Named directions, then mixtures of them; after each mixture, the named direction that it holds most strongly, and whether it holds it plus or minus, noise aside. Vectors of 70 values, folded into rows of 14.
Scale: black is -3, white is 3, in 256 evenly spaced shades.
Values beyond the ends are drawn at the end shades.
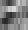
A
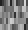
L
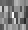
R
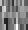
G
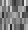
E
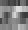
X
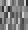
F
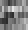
A, plus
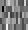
F, plus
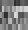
X, plus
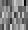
E, minus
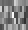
R, plus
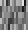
L, minus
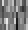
G, minus
